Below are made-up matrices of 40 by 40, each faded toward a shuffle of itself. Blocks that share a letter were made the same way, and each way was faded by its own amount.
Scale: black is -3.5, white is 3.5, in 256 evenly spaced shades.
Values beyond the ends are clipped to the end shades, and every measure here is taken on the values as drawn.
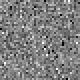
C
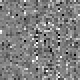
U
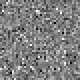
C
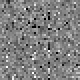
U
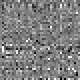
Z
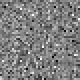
C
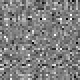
Z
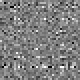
Z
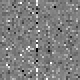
U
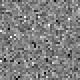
C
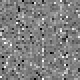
U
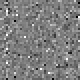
U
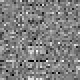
Z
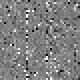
U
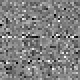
Z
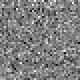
C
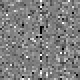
U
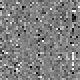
U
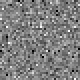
C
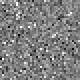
C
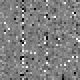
U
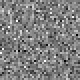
C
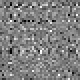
Z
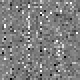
U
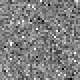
C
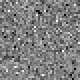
C
